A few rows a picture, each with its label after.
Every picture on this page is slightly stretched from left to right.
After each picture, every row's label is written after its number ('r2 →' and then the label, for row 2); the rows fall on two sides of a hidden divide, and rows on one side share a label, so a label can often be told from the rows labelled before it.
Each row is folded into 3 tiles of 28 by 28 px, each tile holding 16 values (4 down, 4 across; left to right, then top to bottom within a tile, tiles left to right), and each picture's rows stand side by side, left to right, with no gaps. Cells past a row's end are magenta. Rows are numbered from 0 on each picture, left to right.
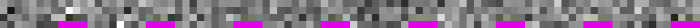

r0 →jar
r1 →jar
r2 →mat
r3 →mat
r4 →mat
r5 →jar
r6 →mat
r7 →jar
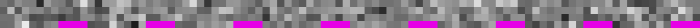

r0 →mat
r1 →jar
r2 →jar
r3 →mat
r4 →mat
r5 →jar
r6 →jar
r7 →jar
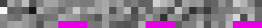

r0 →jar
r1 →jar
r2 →jar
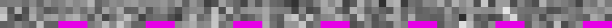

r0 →jar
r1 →jar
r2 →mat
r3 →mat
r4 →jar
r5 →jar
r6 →jar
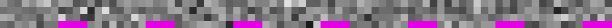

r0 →jar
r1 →mat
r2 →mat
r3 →jar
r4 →jar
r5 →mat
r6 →jar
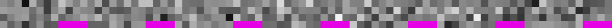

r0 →mat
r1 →jar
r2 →mat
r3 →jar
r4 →jar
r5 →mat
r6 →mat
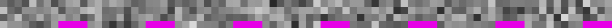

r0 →jar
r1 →jar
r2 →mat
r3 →mat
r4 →mat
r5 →mat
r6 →jar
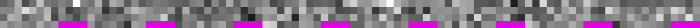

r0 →mat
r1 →jar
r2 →mat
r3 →mat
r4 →jar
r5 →jar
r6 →mat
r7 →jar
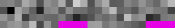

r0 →jar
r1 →mat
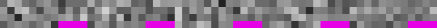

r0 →jar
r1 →jar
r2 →jar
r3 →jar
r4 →jar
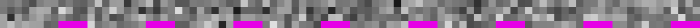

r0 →mat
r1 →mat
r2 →jar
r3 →mat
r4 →mat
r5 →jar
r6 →jar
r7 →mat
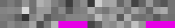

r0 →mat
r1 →jar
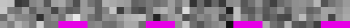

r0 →mat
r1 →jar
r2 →mat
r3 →mat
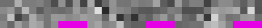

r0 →jar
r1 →mat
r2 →mat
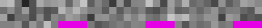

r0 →mat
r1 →mat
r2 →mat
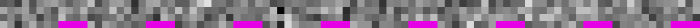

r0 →mat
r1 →mat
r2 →jar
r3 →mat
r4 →mat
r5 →mat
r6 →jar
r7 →jar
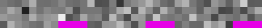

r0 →jar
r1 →mat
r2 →mat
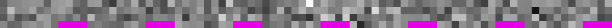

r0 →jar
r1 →mat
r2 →mat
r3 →mat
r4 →mat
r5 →mat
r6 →jar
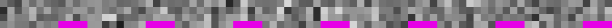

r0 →mat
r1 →mat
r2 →jar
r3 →jar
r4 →mat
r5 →mat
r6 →mat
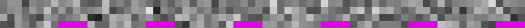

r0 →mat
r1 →mat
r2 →jar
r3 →mat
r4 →mat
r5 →mat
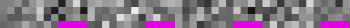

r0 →mat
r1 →jar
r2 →mat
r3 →mat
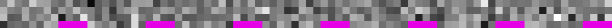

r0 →jar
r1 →mat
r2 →mat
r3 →mat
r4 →jar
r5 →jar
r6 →mat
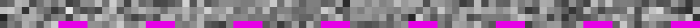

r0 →jar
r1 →jar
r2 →jar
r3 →jar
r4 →jar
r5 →mat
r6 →jar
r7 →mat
